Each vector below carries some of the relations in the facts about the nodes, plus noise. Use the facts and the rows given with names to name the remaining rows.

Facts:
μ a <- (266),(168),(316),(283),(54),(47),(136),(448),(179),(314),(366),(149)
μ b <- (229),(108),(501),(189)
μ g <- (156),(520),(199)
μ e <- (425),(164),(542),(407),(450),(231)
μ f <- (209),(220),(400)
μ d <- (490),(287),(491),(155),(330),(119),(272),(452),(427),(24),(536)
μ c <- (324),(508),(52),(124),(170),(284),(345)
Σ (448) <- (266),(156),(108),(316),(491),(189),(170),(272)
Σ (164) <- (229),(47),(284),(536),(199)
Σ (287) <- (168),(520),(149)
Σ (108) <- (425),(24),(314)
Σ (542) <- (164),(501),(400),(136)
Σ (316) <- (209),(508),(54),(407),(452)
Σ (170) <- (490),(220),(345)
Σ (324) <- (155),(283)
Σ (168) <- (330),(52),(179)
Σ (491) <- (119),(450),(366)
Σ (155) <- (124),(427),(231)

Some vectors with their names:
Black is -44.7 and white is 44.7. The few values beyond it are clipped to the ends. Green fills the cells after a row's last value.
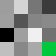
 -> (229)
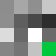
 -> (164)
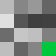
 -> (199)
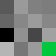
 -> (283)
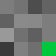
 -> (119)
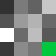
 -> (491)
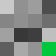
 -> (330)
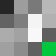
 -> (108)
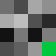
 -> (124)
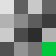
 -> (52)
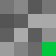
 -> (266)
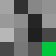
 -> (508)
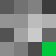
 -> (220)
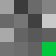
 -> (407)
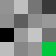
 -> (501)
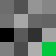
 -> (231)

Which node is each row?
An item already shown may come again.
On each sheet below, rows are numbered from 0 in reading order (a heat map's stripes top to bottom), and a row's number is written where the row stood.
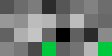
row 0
(220)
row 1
(427)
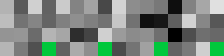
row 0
(520)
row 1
(330)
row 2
(284)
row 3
(155)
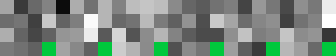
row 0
(407)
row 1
(108)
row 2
(168)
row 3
(452)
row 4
(156)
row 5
(316)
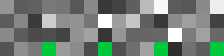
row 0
(452)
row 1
(209)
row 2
(324)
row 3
(170)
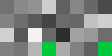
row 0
(542)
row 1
(189)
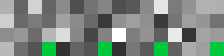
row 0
(520)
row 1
(345)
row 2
(170)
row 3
(287)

